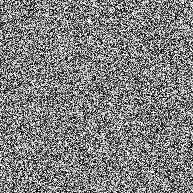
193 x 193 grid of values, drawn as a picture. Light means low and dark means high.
The grain is fine, like static. No single row or column stands out from its neighbours. There are no regular stripes. The values spread evenly over their range. Overall the values sit about 50% of the way up the scale. Neither half mirrors the other. There is no overall slope.
